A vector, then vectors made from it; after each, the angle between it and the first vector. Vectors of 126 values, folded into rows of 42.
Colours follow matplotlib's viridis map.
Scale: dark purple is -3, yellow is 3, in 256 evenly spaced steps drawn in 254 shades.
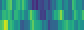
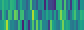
partly aligned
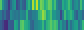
nearly opposite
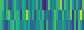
orthogonal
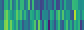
partly aligned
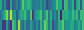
orthogonal
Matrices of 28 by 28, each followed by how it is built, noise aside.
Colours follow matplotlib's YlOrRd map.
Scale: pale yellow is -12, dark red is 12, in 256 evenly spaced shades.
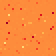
sparse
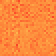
low rank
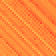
Toeplitz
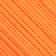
Toeplitz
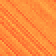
Toeplitz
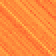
Toeplitz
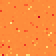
sparse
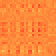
low rank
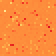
sparse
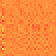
low rank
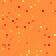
sparse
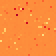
sparse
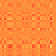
low rank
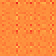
low rank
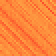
Toeplitz
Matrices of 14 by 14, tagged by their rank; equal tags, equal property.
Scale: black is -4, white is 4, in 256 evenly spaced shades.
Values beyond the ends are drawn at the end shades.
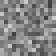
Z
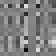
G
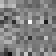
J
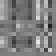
G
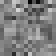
J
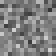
Z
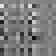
G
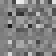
G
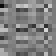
G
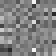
J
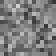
Z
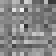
J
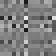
G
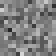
Z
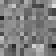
J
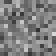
Z
